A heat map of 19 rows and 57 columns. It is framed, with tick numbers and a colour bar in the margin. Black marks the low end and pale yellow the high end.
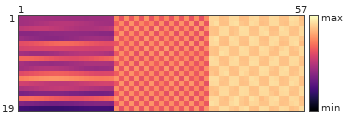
The table splits into one row of 3 panels. Panel 1,1: middling, streaked across, strong in contrast. Panel 1,2: high, checkered. Panel 1,3: very high, checkered, faint in contrast.
